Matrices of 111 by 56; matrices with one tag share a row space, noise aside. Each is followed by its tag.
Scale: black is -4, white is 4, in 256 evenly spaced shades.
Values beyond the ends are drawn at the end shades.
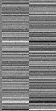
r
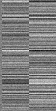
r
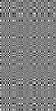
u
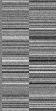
r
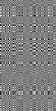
u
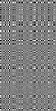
u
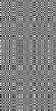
u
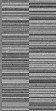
r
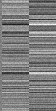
r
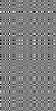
u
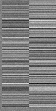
r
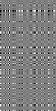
u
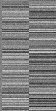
r
